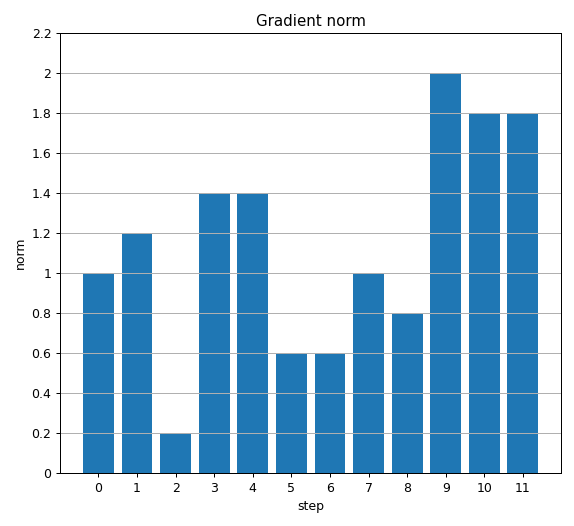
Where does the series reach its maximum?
9
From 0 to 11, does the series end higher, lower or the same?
higher
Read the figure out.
Title: Gradient norm
x-axis: step, ticks 0 1 2 3 4 5 6 7 8 9 10 11
y-axis: norm, ticks 0 0.2 0.4 0.6 0.8 1 1.2 1.4 1.6 1.8 2 2.2
Values:
1 1.2 0.2 1.4 1.4 0.6 0.6 1 0.8 2 1.8 1.8
